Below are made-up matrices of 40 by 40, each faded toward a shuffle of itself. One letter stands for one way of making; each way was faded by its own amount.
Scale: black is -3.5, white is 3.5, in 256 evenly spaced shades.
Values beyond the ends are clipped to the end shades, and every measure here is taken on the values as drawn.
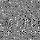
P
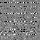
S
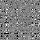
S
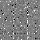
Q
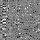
Q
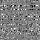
S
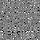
P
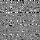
S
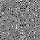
Q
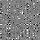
Q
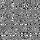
S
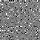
P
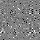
Q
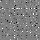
Q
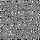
P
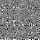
S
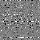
S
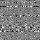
S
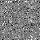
P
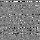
S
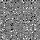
P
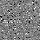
P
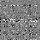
S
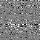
S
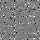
Q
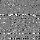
S
